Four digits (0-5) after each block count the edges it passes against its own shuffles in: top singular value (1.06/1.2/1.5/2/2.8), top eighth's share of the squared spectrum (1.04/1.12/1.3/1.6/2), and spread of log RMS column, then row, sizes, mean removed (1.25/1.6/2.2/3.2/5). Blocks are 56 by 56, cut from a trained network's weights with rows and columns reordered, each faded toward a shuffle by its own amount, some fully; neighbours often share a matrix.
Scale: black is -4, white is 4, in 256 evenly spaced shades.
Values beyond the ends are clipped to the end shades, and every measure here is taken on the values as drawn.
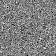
0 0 0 0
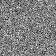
0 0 0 0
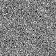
2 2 0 0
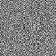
4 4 2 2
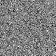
1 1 0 0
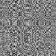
4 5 3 2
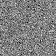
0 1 0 0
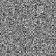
3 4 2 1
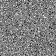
0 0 0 0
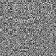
3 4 2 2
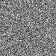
0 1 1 0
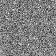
0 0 0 0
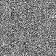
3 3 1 0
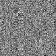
3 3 1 1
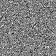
0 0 0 0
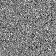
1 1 0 0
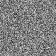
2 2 0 0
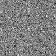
2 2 1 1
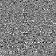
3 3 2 2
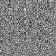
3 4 2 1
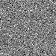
2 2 0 0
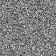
0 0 0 0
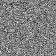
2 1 0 0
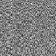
4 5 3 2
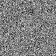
2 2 0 0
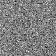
0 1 0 0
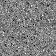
1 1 0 0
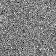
1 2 0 0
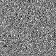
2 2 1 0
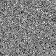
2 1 0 0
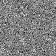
2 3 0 1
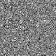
2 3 1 1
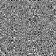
3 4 2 2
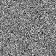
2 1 0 0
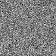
2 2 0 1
